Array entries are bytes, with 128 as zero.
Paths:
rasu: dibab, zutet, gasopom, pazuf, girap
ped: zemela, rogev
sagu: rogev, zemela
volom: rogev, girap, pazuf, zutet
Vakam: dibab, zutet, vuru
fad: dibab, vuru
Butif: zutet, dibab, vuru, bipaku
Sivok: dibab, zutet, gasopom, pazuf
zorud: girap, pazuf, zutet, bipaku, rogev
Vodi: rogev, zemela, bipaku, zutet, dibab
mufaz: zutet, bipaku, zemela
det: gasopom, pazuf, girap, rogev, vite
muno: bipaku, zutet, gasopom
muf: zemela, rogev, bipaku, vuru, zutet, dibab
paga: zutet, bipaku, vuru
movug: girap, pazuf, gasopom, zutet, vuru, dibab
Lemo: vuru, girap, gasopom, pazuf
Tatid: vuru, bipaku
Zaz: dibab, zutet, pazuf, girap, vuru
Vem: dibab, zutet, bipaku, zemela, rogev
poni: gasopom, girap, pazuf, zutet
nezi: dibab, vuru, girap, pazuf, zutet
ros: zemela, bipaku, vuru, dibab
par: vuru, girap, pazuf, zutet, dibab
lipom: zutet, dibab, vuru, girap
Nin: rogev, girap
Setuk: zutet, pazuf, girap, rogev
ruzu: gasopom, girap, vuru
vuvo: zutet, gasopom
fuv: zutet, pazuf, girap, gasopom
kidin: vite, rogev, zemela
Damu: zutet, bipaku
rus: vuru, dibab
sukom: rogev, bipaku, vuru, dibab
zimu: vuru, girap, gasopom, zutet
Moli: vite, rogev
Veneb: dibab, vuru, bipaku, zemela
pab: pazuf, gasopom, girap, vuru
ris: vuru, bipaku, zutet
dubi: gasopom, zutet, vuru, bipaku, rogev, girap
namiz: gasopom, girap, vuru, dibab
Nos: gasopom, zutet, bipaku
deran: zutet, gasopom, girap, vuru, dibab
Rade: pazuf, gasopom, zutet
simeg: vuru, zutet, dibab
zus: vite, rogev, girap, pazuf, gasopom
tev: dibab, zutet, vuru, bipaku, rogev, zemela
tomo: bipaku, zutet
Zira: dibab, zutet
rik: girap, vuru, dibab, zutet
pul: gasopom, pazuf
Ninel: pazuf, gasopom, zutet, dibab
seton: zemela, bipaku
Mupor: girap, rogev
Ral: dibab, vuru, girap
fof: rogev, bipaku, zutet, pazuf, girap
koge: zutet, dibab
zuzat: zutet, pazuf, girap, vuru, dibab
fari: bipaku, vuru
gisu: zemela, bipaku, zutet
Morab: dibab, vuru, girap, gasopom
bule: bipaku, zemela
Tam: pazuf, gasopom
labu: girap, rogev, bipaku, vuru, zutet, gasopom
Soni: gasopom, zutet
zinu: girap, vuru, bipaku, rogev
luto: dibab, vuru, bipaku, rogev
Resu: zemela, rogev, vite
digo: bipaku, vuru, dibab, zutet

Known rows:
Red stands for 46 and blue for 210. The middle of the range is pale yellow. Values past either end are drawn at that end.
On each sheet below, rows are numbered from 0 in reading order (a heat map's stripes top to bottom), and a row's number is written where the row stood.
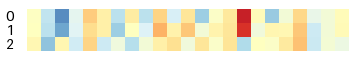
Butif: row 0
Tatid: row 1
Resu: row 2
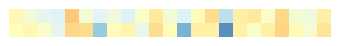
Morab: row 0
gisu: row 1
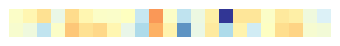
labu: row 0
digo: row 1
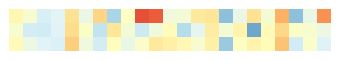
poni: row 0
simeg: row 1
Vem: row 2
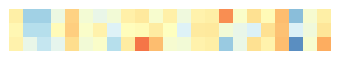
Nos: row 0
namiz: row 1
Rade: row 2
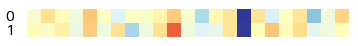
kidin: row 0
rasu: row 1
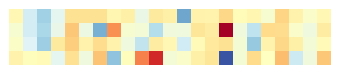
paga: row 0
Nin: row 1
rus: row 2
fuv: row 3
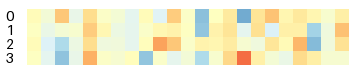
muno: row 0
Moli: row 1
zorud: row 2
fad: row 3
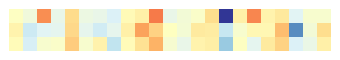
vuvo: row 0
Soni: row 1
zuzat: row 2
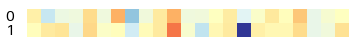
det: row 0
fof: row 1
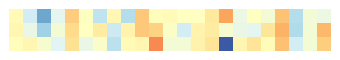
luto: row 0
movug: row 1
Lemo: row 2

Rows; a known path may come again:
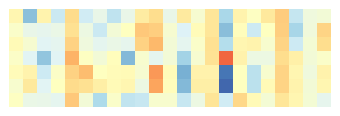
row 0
Resu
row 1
par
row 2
nezi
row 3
fad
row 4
ros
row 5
sukom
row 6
Ral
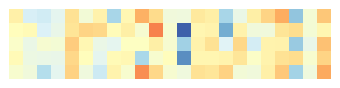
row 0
pab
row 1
fari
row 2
Moli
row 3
tomo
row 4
volom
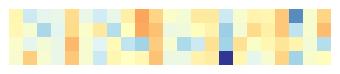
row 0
Soni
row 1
Tam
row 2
Zira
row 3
sagu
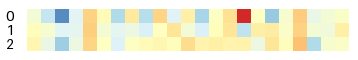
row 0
Butif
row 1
Morab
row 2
mufaz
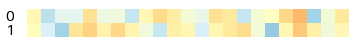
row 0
ruzu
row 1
rus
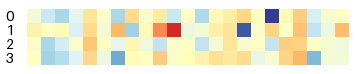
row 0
koge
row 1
fuv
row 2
rik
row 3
zinu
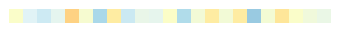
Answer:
lipom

